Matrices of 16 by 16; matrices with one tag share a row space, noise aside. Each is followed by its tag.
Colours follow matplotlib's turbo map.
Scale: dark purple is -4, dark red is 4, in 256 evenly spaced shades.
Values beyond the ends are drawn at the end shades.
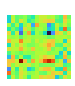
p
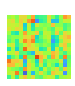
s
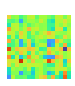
p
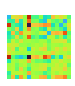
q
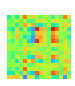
s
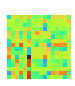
q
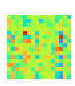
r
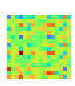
p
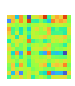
q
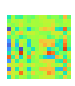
p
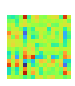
s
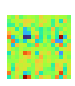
r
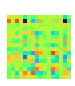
s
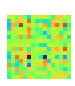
q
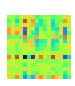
s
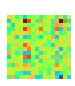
r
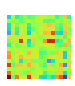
p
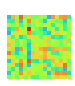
q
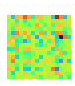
r
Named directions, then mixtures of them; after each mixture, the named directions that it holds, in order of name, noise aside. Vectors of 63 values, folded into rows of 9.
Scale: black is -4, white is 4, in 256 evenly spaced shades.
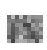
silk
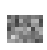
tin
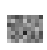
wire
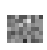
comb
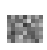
comb, silk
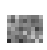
silk, tin, wire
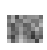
silk, wire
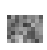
comb, silk, tin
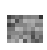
comb, tin, wire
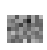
comb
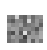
comb, wire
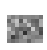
tin, wire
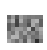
tin
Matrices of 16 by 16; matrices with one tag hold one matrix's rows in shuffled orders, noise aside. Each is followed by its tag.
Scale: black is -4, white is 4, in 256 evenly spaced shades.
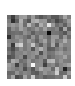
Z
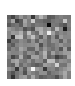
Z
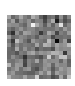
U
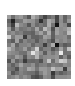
U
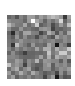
U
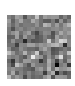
U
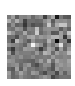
U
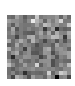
U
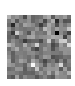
U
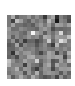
U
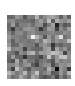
U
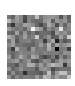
U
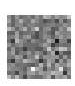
U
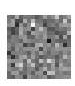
Z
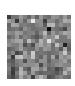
Z
